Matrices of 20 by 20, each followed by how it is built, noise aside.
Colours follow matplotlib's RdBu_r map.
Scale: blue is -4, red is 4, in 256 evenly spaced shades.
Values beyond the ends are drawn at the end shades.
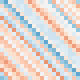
Toeplitz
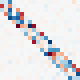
banded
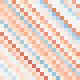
Toeplitz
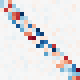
banded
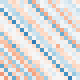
Toeplitz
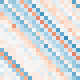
Toeplitz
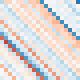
Toeplitz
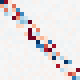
banded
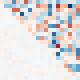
upper triangular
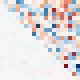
upper triangular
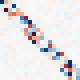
banded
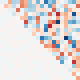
upper triangular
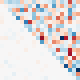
upper triangular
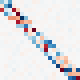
banded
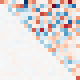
upper triangular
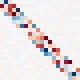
banded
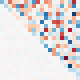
upper triangular
